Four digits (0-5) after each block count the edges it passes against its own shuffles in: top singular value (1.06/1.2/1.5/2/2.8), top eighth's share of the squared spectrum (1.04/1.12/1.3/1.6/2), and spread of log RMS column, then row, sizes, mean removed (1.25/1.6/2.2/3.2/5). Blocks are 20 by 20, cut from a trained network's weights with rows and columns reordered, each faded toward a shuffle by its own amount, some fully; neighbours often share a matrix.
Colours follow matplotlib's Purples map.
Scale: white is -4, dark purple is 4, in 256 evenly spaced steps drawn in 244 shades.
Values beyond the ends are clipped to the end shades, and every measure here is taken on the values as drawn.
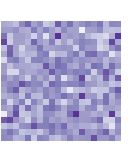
0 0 0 0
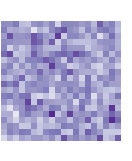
0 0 0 0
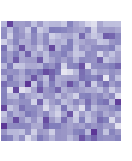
0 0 0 0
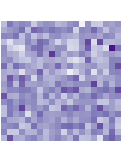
2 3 0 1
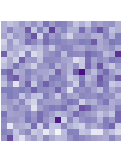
1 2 0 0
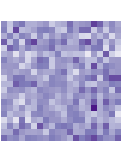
2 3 1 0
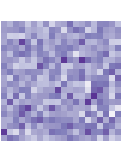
0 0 0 0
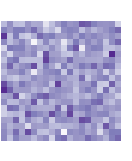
0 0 0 0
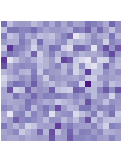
2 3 0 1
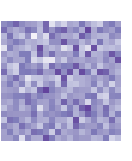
1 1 0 0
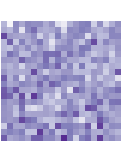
1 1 0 0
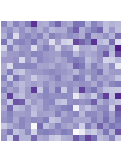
3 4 2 1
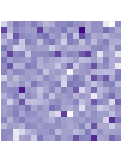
0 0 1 0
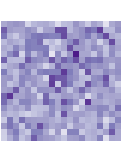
2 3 1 0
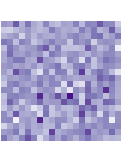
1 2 0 1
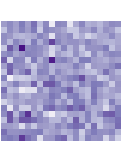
2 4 1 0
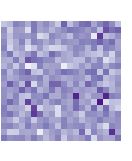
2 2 1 0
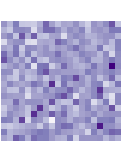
0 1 1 0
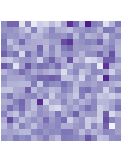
2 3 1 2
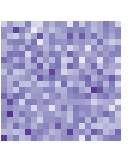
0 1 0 0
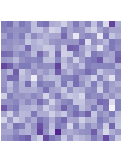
0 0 0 0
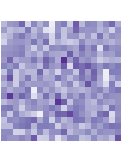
0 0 0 0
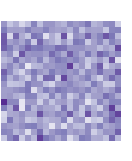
1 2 1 0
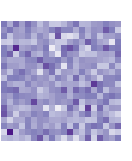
0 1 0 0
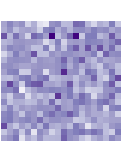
0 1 0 1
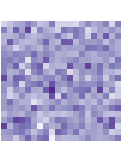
0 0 0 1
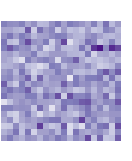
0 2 0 1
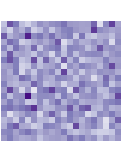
1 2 0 0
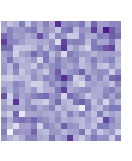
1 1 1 0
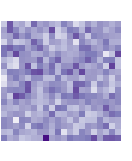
1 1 1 0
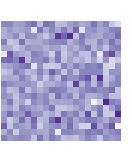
2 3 0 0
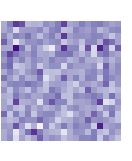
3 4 1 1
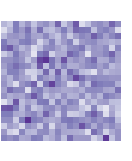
1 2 0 0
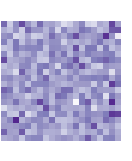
1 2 0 0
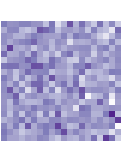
1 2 0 0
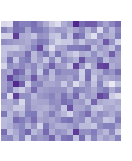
0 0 0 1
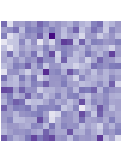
1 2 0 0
